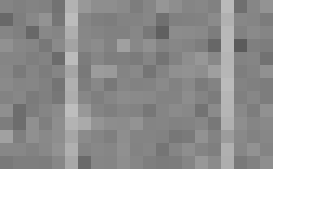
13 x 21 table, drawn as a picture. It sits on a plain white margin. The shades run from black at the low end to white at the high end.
Calmest part: bottom middle. Odd lines: columns 6 and 18. Histogram: skewed, a long tail of high values. Slope: none.
